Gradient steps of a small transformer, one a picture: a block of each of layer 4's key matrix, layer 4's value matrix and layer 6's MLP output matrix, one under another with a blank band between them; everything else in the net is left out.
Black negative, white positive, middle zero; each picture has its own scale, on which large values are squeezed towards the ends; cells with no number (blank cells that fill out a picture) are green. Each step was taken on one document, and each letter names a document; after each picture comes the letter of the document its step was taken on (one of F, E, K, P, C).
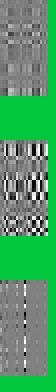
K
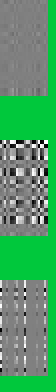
K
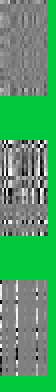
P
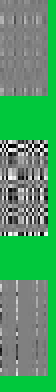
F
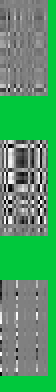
P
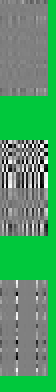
F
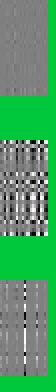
K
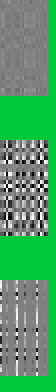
P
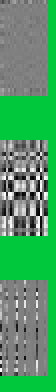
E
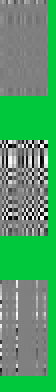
F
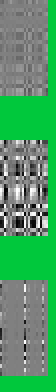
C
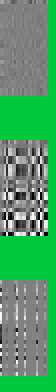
E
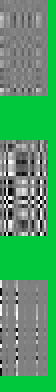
P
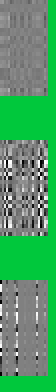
P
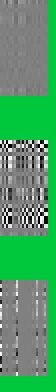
F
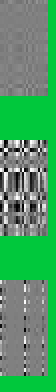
C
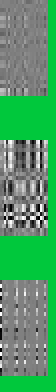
E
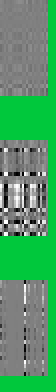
C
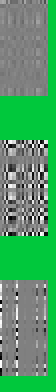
F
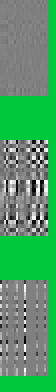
K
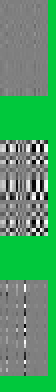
K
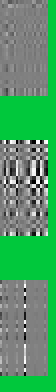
K
